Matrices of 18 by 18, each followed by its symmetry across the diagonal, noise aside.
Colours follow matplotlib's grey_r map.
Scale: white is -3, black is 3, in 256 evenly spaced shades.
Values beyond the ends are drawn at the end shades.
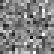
neither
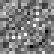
symmetric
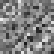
symmetric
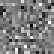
neither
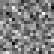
antisymmetric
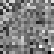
antisymmetric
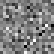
antisymmetric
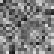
symmetric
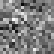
neither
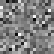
antisymmetric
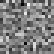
neither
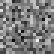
neither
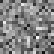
symmetric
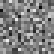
antisymmetric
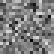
neither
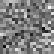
neither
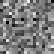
neither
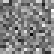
neither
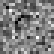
symmetric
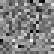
neither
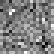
symmetric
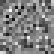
symmetric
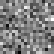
antisymmetric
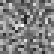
antisymmetric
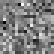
antisymmetric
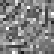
symmetric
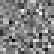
antisymmetric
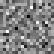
symmetric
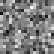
antisymmetric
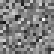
symmetric
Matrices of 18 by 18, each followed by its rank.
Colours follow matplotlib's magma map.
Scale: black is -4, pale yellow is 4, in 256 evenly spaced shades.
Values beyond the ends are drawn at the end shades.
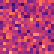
full rank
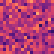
full rank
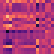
two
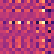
two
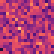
full rank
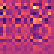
two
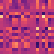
two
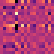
two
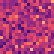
full rank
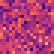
full rank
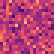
full rank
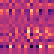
two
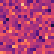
full rank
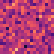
full rank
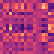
two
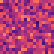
full rank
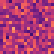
full rank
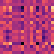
two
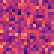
full rank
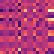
two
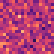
full rank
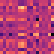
two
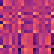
two
